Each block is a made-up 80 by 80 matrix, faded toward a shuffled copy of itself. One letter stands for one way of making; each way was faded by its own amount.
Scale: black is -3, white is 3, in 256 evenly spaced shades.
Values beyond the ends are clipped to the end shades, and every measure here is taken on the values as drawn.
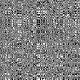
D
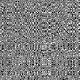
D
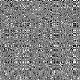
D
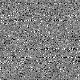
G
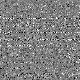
G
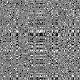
D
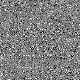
G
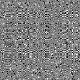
D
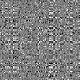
D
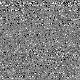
G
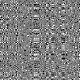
D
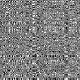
D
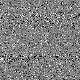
G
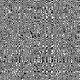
D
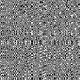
D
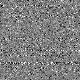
G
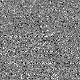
G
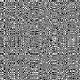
D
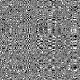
D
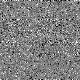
G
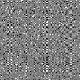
D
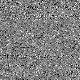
G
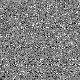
G
